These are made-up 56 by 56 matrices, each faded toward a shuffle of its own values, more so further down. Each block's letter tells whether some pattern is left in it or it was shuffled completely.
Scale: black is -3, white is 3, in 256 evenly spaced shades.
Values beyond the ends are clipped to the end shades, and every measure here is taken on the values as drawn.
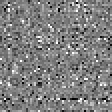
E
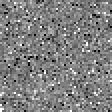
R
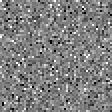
R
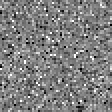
R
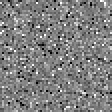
R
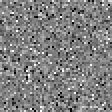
R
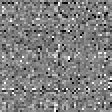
E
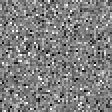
R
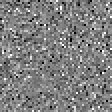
R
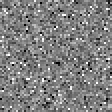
R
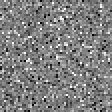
R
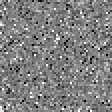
R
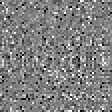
E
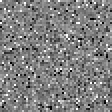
R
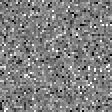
R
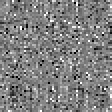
E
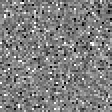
R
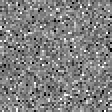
R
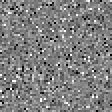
R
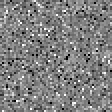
R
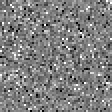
R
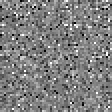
E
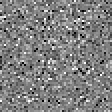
E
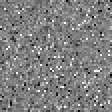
R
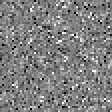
E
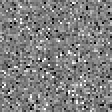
R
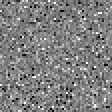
R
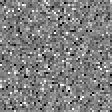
R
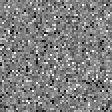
R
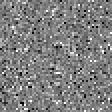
E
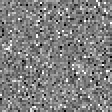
R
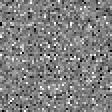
E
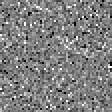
R
